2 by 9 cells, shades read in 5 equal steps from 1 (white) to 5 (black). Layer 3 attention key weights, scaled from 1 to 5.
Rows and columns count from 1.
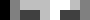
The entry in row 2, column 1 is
5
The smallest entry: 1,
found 3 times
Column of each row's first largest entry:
1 1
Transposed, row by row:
5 5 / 3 3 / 2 4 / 2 4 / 2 2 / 1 1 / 1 4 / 2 4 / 3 3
